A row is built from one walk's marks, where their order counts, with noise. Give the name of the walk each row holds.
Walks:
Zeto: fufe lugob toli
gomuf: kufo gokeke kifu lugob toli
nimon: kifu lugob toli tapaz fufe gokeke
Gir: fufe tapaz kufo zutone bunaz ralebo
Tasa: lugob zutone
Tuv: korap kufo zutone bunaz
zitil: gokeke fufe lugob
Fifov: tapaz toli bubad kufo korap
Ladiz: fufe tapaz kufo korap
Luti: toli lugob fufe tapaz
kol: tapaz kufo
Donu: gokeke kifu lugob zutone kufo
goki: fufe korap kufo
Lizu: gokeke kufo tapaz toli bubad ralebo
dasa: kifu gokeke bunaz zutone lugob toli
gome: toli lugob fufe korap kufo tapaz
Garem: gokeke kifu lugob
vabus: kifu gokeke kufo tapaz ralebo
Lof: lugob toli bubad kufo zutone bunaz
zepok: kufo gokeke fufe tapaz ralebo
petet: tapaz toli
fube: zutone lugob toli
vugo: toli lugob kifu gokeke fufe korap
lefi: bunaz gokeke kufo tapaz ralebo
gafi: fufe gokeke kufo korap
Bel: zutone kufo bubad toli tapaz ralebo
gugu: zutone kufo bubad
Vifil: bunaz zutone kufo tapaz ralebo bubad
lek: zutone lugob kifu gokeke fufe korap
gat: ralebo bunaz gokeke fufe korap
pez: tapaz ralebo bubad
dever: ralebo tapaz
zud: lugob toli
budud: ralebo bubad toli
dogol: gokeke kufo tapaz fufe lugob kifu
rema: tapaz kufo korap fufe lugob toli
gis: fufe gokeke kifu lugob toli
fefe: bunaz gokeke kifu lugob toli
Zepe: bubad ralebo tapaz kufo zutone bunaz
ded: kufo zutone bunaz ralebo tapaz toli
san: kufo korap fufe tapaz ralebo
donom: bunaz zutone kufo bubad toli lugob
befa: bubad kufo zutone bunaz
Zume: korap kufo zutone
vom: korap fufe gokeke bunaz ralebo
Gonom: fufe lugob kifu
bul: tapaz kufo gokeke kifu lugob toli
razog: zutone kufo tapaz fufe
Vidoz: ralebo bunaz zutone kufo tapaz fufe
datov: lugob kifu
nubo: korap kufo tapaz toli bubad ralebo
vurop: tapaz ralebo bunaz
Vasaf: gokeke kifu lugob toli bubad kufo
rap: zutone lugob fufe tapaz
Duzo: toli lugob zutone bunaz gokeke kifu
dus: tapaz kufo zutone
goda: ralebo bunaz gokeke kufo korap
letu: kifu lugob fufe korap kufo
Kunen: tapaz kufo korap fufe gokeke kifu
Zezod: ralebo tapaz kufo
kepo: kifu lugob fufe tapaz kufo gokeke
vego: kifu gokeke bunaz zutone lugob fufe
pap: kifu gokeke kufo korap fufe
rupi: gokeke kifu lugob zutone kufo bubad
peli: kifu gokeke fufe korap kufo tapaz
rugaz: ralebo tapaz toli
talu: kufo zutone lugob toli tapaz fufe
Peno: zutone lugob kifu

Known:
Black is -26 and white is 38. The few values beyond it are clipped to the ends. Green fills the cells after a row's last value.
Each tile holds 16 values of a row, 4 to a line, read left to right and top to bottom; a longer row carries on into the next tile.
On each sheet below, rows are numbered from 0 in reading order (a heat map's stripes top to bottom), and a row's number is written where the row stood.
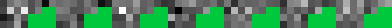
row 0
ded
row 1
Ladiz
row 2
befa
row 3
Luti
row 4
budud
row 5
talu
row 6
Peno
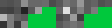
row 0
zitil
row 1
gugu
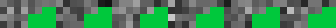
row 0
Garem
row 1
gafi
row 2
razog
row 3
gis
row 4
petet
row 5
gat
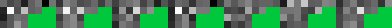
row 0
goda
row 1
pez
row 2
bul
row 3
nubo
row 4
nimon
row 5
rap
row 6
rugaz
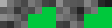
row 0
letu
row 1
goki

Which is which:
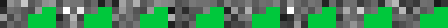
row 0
fube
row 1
Zepe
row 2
Tasa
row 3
vugo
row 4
fefe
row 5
Tuv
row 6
dever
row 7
pap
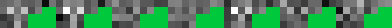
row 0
Vidoz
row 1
Vifil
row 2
kepo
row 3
datov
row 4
Bel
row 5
peli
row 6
Duzo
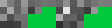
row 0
vego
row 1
lek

